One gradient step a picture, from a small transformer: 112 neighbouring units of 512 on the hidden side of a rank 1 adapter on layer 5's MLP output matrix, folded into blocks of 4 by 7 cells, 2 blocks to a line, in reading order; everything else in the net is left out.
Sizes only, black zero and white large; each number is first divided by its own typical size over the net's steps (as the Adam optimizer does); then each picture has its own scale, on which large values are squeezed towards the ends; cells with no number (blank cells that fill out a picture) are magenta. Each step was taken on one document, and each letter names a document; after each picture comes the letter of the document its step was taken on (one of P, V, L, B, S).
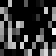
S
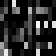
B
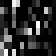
B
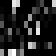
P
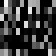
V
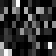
B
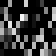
S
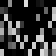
S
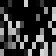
S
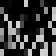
S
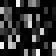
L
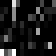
P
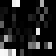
P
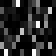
B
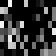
S
